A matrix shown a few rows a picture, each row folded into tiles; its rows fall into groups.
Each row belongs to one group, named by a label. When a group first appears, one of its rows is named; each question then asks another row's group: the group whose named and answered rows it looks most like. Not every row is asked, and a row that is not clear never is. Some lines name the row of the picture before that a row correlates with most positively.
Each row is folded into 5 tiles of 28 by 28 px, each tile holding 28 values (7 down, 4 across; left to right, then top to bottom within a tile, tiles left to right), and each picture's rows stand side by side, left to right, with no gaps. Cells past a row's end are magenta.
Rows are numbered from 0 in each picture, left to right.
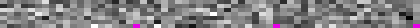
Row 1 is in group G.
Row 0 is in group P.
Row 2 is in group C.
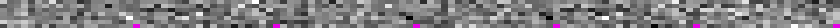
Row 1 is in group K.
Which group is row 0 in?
G
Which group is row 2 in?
C
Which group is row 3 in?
C
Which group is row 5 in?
P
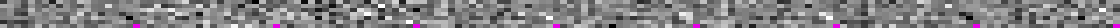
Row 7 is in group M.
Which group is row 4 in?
G
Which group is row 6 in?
C
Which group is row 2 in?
M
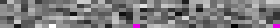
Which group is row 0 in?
C
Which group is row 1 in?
K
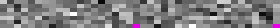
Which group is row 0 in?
G
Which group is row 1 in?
C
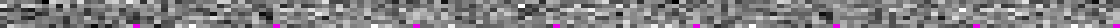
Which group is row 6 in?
M
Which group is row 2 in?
P
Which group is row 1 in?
C
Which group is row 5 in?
C
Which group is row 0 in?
K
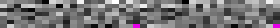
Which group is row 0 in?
K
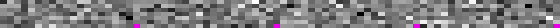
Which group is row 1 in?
K
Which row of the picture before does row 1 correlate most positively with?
0
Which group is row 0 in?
C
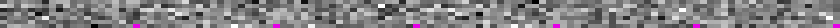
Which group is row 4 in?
M
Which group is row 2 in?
M
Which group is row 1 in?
P
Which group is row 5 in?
G
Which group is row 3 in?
P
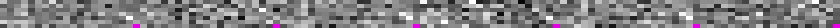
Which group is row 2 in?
G
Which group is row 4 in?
G
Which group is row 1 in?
M
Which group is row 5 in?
K
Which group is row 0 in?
G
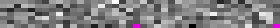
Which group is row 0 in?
K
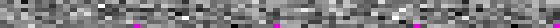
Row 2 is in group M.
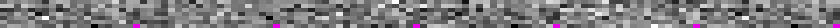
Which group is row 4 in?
P
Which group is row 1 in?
C
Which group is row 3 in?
K
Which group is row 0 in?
K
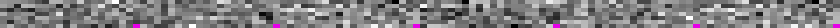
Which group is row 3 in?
K
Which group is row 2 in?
P
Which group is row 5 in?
P
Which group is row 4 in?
G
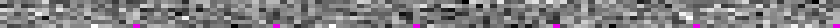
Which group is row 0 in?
P
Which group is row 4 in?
G
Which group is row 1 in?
K
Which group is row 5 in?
P
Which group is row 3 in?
K
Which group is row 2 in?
C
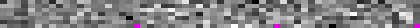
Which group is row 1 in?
P
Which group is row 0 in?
C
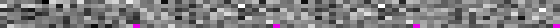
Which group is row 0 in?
K
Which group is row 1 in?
M
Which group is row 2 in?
M
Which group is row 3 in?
M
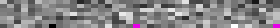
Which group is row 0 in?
G
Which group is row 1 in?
P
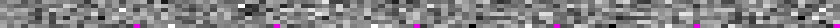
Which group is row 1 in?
M
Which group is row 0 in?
M
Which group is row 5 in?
M
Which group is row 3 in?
G
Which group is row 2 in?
P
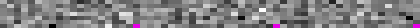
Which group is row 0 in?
G
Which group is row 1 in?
M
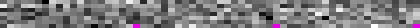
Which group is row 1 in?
C
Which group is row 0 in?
K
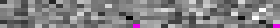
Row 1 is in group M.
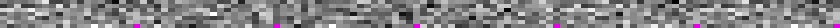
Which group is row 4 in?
P
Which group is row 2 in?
C
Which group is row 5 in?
P
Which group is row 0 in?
P
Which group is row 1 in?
G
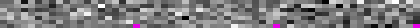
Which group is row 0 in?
M
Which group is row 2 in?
K
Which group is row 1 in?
P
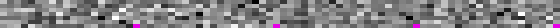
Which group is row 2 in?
C
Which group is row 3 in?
G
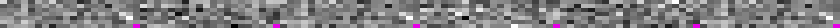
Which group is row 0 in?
G
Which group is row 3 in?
P
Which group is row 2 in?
G
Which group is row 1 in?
K
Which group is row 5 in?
G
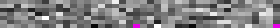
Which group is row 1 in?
G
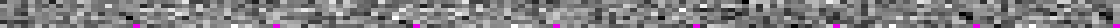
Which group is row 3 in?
P
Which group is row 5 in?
K
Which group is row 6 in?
C
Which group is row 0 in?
C
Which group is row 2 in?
M
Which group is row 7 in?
C
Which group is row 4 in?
M
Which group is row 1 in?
P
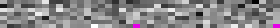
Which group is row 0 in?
P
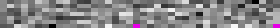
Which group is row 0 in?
G
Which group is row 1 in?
P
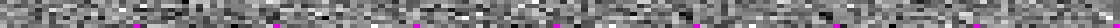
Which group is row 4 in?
C
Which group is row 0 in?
M
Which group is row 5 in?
C
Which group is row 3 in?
K
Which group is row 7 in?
G
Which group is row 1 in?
K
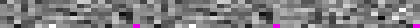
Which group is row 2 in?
M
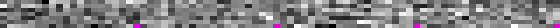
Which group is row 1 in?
G
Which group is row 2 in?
G
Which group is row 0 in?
K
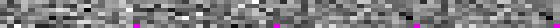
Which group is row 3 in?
C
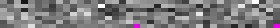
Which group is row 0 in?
M
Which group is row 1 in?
K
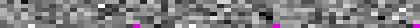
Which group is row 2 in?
M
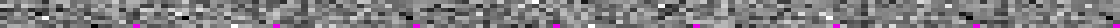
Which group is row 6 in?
C
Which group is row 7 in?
C
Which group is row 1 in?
P
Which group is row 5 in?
G
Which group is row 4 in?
M
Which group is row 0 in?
K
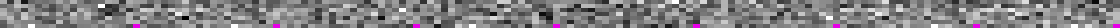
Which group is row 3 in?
C
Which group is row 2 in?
M
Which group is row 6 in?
P
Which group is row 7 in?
P
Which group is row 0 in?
M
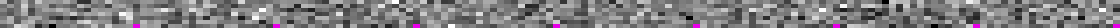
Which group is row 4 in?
C
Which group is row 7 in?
M
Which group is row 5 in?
M
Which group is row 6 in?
K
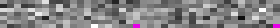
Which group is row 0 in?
P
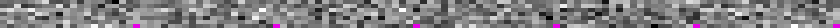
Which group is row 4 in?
K
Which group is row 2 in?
M
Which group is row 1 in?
M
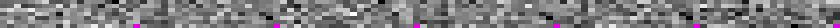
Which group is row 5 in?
K
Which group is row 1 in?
C
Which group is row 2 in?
G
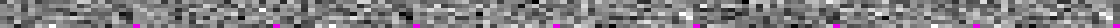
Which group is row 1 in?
M
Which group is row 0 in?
C
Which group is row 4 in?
G
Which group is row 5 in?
K
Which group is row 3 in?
P
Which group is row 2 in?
C
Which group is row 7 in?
G
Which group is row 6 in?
P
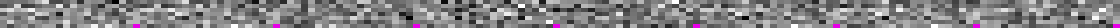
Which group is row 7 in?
M
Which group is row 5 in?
P
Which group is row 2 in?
C
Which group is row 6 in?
P
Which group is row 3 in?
M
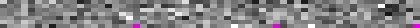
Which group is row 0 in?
G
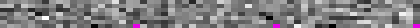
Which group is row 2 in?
G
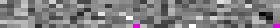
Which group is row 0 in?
G
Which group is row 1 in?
C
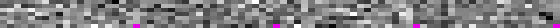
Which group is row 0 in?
P
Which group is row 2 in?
G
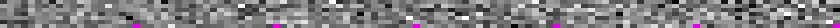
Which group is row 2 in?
G
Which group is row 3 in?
K
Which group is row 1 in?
M
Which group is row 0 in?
C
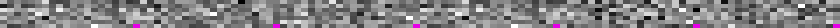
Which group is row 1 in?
G
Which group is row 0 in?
P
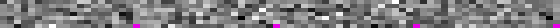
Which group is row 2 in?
K
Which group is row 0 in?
C
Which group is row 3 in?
C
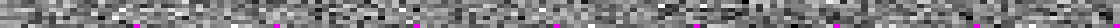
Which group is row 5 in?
K
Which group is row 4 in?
M
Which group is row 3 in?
M
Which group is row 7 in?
C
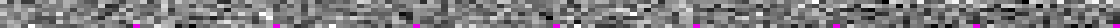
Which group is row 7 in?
K
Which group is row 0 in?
M
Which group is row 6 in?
K
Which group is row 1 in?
G
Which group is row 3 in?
C
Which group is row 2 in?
C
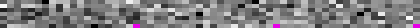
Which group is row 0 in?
K
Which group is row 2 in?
G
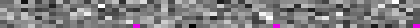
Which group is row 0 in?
M
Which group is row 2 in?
K
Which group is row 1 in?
G
